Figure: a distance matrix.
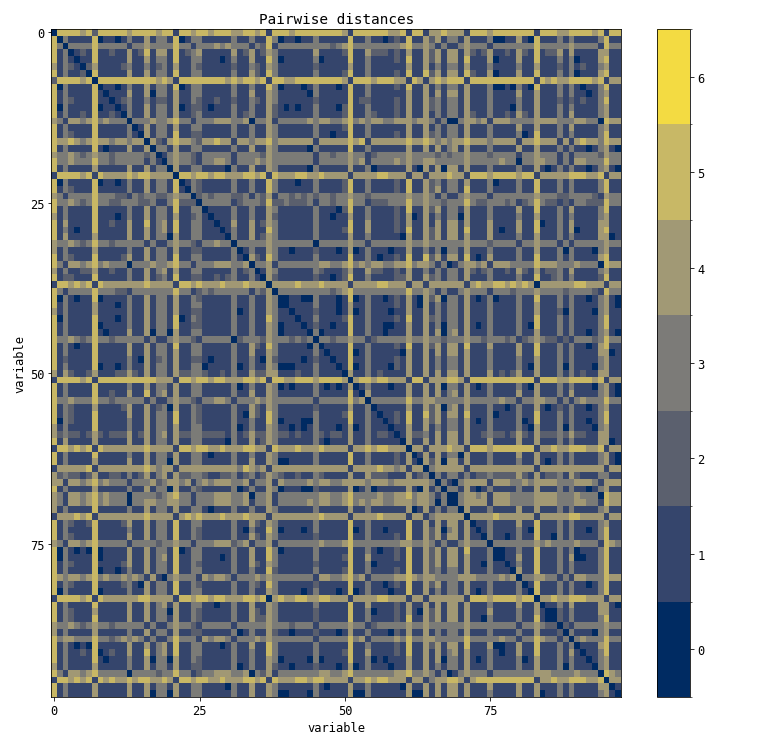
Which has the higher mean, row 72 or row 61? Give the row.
61
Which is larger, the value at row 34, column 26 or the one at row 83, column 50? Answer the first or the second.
the second
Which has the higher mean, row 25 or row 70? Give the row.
25
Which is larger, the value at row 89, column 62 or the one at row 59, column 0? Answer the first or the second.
the second
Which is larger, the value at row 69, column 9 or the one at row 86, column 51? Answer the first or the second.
the second
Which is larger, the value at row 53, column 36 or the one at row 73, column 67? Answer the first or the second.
the first
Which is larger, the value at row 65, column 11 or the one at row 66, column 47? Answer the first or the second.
the second
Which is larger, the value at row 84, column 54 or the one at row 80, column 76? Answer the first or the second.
the first
